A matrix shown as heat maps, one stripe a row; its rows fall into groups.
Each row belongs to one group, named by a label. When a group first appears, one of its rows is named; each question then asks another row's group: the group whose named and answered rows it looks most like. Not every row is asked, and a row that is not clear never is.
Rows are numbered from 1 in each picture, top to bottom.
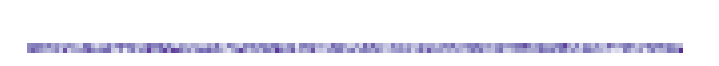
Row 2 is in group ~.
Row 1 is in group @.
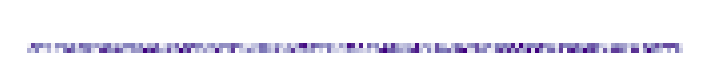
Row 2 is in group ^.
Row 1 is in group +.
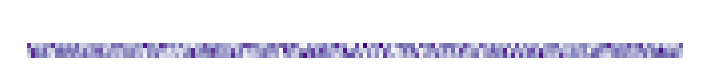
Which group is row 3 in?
+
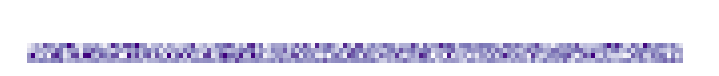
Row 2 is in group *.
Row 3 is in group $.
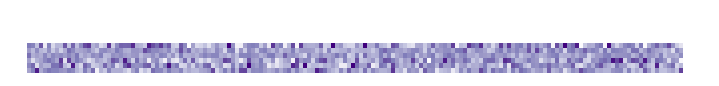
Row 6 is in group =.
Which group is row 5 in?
$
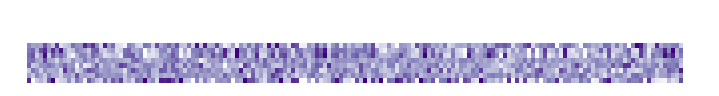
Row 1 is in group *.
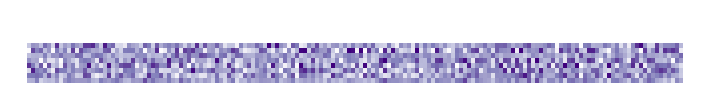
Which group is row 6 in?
+
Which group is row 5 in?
@
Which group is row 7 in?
@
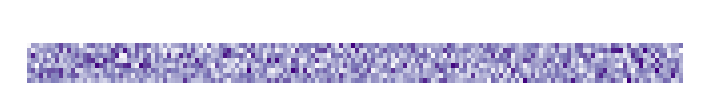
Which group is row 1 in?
*
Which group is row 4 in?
*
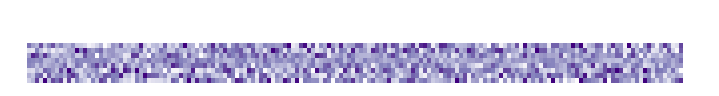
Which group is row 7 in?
^
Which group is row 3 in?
=
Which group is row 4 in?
~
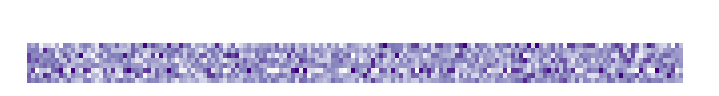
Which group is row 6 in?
$
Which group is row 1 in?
^
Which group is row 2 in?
=
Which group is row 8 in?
@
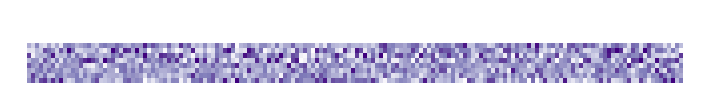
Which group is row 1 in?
^
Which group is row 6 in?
$
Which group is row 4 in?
*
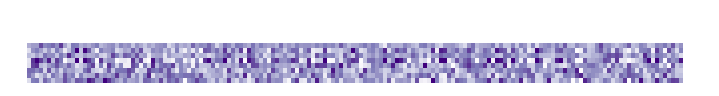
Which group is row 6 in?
@
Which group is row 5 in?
=
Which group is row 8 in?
*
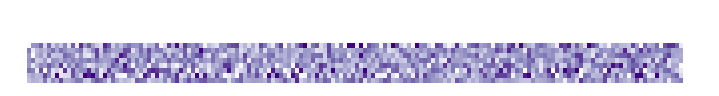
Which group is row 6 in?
@
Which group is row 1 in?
+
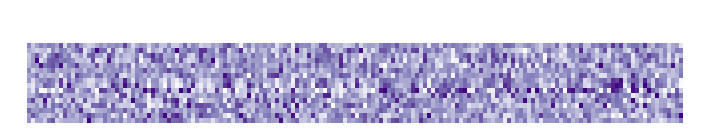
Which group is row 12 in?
=
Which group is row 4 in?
=
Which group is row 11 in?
$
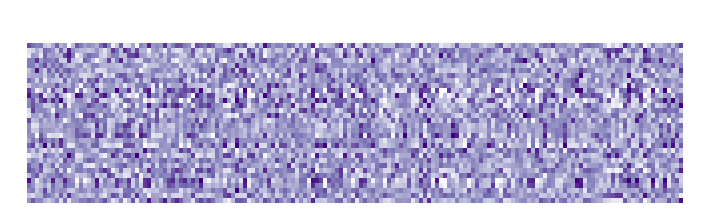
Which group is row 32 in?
~
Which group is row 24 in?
~
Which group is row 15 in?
*
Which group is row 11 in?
~
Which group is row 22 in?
^
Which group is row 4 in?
@
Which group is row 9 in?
*
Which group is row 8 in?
@
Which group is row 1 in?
~
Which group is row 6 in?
=
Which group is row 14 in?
+
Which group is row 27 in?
=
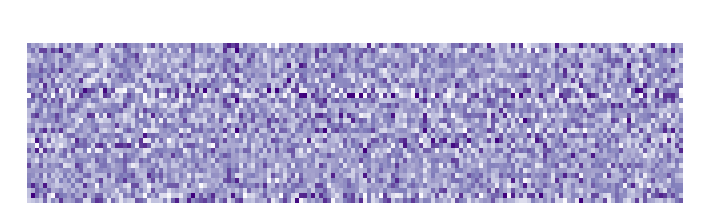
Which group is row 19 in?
^
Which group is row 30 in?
$
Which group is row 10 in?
*
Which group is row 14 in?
^
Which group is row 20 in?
$
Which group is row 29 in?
=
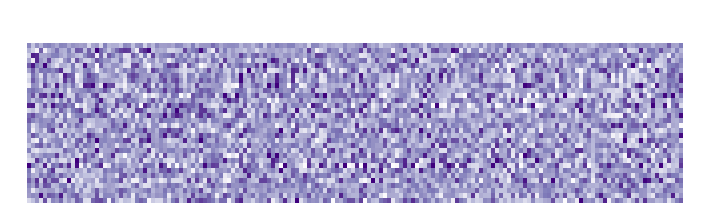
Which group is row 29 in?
=
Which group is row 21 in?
$
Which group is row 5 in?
=
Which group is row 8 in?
~
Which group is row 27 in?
$
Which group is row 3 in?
=
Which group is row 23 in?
*
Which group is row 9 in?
*
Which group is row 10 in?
~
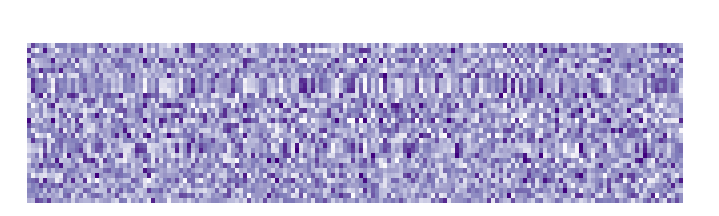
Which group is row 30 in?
@
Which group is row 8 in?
+
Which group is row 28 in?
=
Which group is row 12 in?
*
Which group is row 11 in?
^
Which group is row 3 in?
+
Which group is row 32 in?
$
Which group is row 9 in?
+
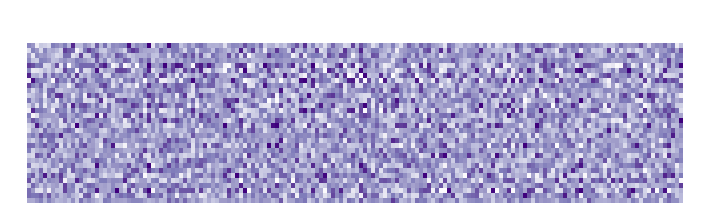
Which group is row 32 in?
+
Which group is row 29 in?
~
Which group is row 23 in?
$
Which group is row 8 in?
+
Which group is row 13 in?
@
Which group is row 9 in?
~
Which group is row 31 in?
@
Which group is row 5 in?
~
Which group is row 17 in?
$
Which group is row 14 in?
+
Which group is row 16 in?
~
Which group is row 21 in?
*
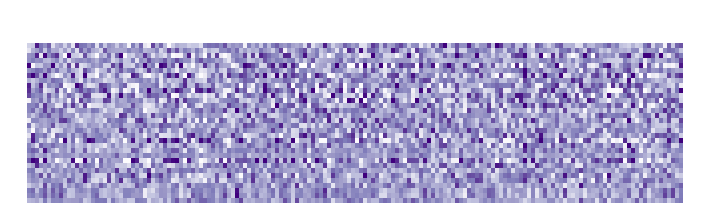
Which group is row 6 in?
@
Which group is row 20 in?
~
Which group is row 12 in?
+
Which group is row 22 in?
=
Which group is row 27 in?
@
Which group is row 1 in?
$
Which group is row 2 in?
+
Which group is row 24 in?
=
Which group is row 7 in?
=
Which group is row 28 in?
@
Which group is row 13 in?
=
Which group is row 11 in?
@
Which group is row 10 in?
~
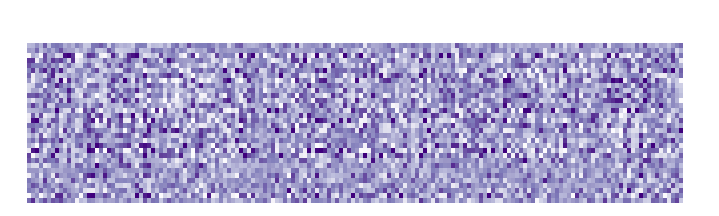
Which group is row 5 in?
@
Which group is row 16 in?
=
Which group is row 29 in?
=
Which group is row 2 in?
=
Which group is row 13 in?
+
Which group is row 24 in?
@
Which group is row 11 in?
@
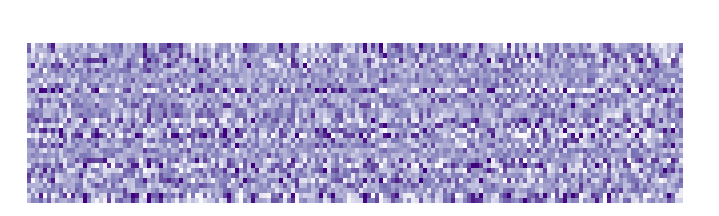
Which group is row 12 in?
$
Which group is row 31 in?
@
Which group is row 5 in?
$
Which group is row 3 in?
^
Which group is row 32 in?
@
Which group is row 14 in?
~
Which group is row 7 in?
+
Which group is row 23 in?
*
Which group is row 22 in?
^
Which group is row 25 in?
@
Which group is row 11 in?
^
